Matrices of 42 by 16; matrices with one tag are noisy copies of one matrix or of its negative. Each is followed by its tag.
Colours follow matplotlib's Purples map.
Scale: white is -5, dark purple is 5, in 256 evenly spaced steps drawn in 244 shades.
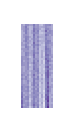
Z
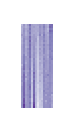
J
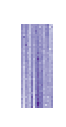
J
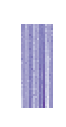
Z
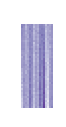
Z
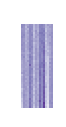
Z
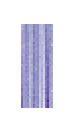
Z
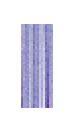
Z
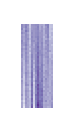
J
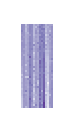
Z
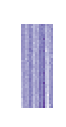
Z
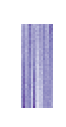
J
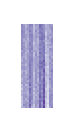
Z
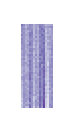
Z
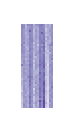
Z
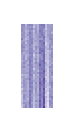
Z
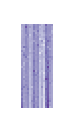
Z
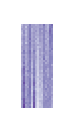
J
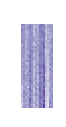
Z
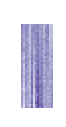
J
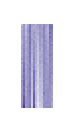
J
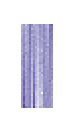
J
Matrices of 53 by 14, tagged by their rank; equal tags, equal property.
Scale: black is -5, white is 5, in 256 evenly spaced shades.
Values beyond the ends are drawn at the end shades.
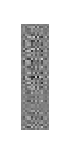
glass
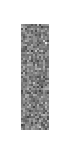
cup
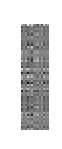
glass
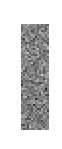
cup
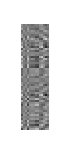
glass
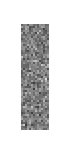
cup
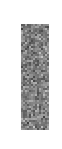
cup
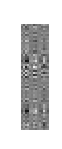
glass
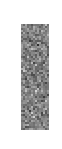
cup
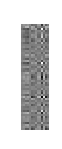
glass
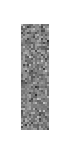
cup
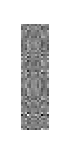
glass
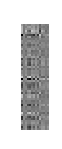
glass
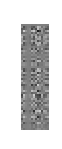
glass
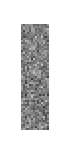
cup
